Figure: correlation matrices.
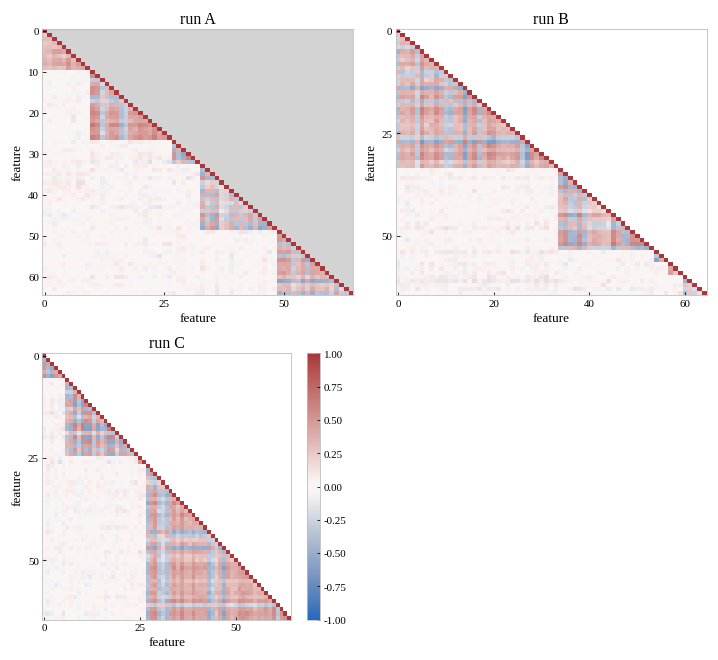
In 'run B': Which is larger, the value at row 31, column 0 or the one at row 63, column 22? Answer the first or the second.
the second
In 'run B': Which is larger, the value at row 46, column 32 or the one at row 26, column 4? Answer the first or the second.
the second
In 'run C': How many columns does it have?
65
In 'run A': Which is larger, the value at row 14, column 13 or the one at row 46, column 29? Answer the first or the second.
the first
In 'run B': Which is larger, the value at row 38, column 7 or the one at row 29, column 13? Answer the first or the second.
the second
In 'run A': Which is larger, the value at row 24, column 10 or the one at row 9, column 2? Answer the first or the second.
the first
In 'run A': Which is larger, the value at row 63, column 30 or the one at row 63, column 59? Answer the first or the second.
the second
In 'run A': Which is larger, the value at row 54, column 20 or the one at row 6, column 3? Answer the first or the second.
the second
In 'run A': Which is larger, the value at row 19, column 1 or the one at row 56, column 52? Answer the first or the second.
the first
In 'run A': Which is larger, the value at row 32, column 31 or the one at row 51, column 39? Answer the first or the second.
the second
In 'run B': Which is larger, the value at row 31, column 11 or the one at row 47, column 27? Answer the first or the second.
the second
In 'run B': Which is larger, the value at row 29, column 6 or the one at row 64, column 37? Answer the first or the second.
the first
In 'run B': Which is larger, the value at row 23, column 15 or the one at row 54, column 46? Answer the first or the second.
the first
